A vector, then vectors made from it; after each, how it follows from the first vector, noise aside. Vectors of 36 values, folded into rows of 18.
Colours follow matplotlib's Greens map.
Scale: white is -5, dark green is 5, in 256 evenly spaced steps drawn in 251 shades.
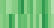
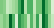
scaled up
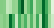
scaled up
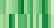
scaled up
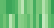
negated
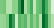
scaled up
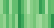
wrapped around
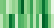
scaled up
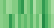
copied
